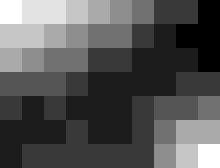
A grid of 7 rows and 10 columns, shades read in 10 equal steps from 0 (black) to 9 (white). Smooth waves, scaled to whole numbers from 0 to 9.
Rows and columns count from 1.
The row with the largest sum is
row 1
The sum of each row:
51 36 26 19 20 25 34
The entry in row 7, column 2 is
2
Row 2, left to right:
7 7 6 5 4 4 2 1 0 0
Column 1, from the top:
9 7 6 3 2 1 1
